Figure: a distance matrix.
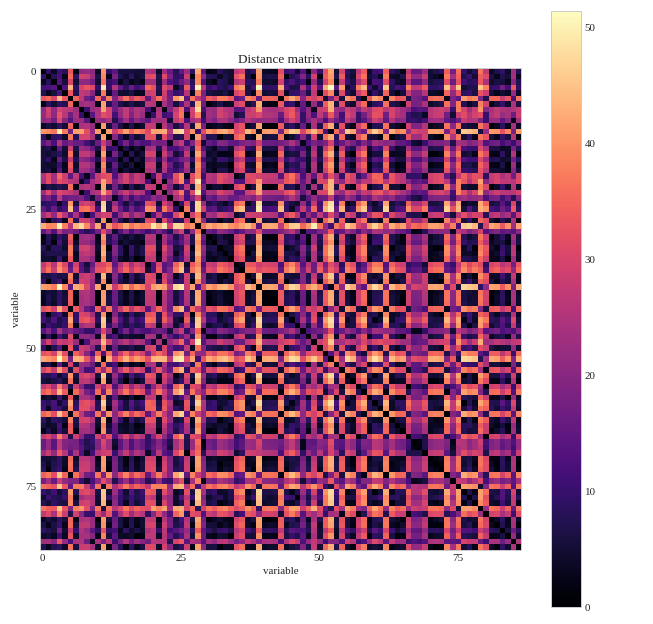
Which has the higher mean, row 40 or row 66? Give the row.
66
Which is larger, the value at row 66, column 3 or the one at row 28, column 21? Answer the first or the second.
the second
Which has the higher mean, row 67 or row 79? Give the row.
79
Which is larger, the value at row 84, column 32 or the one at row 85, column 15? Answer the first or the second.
the second
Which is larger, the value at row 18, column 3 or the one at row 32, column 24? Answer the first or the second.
the first
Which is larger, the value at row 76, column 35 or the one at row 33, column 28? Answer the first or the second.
the second
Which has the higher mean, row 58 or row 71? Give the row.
58
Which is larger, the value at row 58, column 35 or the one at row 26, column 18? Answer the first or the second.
the second
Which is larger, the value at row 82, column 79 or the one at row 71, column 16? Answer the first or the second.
the first
